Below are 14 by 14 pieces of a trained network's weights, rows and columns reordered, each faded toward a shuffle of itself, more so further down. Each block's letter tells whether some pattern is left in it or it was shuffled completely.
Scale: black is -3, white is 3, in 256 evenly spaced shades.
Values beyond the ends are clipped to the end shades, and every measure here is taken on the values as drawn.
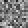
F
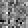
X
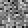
F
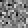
F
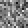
F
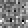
X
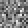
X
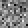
F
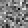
F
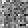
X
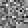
F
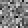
F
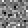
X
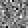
F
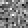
F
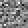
F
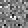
F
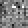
X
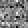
X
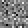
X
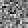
F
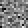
F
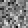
F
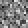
F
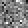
F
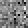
X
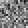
X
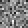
X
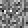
F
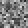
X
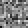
F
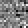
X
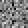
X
